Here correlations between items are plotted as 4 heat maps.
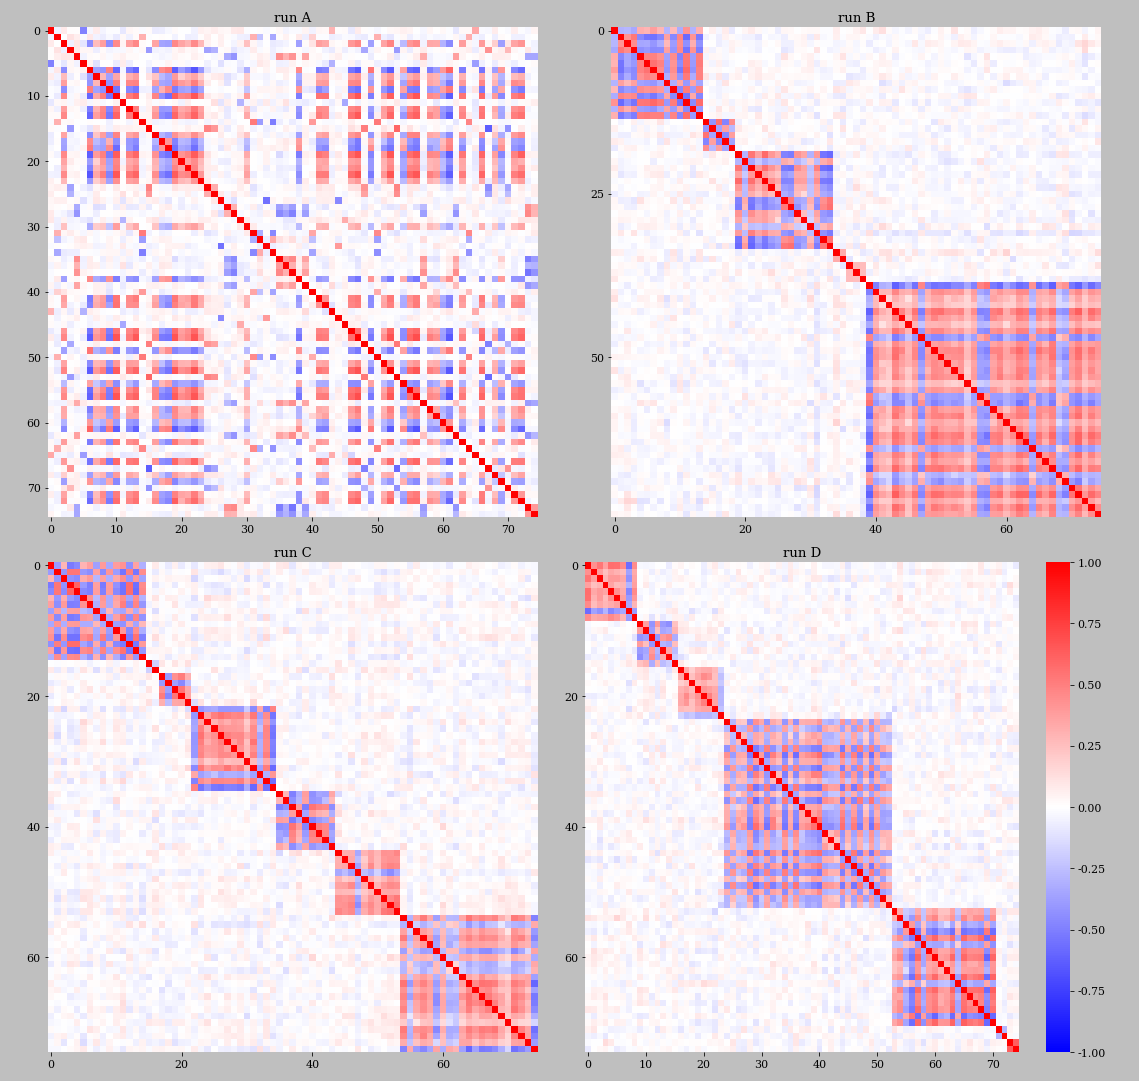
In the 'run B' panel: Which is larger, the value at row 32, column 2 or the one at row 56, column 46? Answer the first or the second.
the first
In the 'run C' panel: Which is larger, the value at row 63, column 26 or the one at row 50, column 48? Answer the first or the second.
the second
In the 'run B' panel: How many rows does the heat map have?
75
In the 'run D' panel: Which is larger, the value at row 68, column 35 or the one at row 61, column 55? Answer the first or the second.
the first
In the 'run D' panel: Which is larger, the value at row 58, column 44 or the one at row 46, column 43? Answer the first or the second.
the first
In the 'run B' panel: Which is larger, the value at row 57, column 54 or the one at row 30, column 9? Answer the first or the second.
the second
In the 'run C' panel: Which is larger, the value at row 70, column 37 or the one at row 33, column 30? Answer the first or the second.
the second
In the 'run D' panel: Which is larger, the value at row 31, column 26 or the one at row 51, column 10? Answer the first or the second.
the second
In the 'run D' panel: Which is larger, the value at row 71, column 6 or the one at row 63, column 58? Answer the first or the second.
the first
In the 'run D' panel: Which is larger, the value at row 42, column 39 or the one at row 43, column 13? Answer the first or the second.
the second
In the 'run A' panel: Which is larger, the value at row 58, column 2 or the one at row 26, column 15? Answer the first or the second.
the first
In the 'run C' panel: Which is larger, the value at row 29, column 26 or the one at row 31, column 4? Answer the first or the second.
the first
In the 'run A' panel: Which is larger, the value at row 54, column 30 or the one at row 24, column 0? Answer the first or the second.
the second
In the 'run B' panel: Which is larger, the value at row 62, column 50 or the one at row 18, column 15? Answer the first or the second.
the first
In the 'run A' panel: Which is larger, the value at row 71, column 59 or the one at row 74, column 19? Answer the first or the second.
the first
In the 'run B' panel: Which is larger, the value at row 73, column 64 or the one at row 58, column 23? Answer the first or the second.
the second
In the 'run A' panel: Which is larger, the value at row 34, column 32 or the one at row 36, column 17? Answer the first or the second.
the first
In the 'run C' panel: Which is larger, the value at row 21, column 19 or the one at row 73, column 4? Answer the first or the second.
the first
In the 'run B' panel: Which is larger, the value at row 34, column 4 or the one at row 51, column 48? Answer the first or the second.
the second
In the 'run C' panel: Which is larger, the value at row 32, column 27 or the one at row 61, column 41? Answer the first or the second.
the second
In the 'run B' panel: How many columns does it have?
75
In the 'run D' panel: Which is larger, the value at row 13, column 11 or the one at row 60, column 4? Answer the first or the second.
the first
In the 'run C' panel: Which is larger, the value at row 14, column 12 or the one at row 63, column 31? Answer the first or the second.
the first
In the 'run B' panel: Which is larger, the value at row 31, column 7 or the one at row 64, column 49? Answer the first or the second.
the first
